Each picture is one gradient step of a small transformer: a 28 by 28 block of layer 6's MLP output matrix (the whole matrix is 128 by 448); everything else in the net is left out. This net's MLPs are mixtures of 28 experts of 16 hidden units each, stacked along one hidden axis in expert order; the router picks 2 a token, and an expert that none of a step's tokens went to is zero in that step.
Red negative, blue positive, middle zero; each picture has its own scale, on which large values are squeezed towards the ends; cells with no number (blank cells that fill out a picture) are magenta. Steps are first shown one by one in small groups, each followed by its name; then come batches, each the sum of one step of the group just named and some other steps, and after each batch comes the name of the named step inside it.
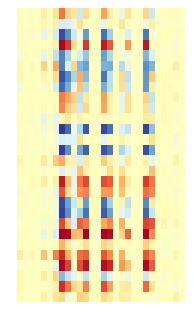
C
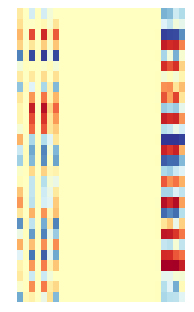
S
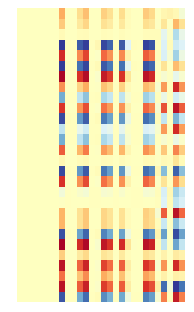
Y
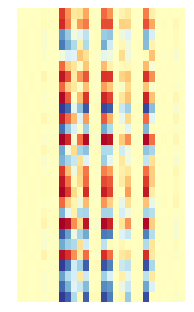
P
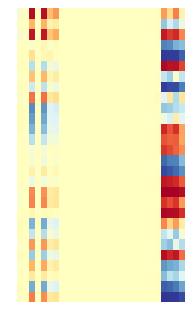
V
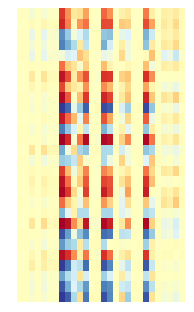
P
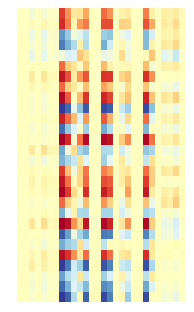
P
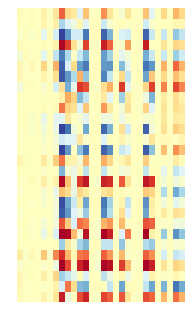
C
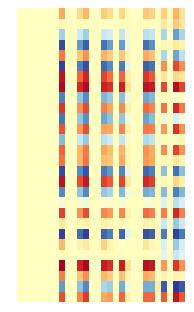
Y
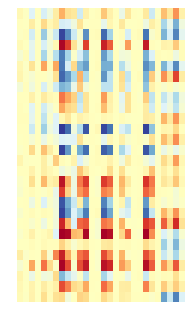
C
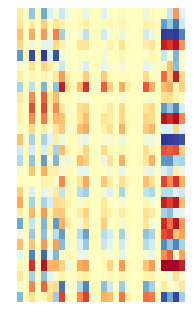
S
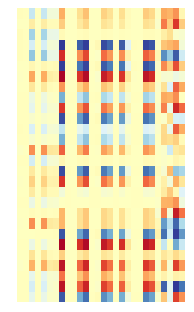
Y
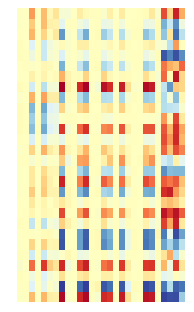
V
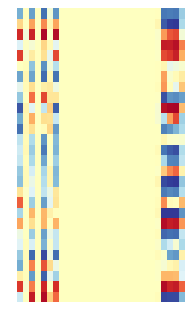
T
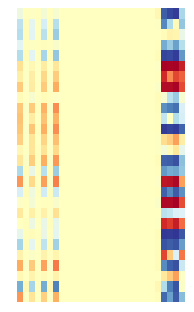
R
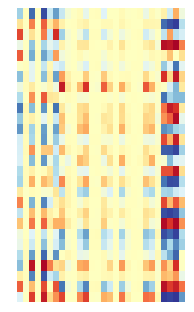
T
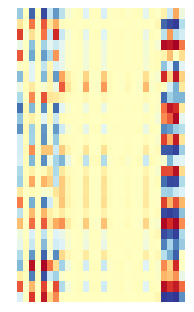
T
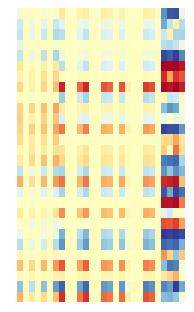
R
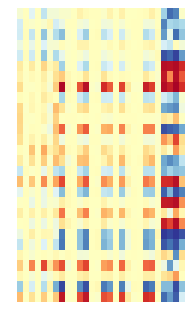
R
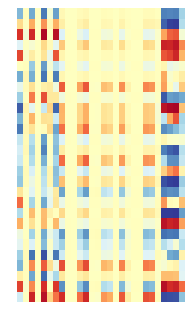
T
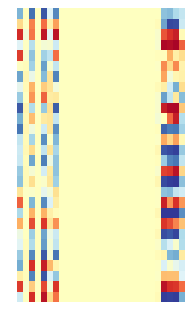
T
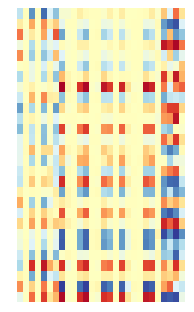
T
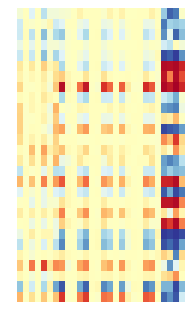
R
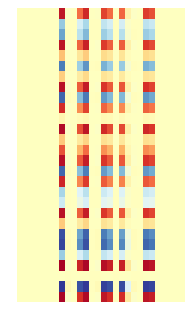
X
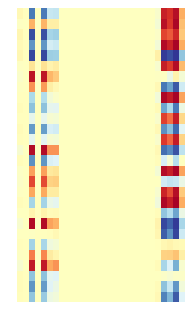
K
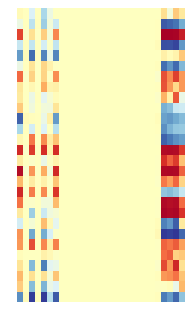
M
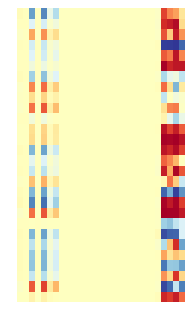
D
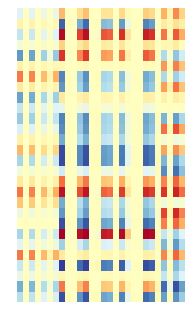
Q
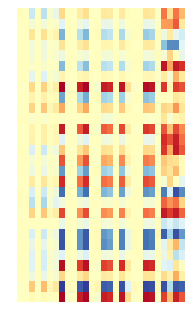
D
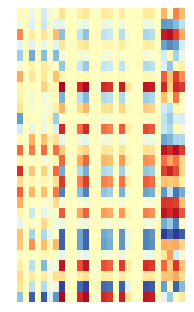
M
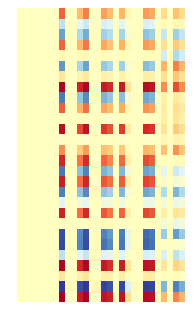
X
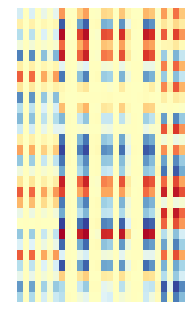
Q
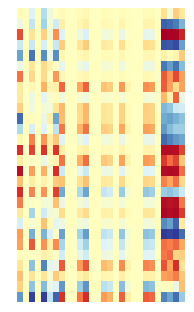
M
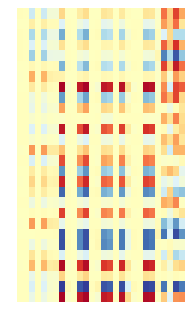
K
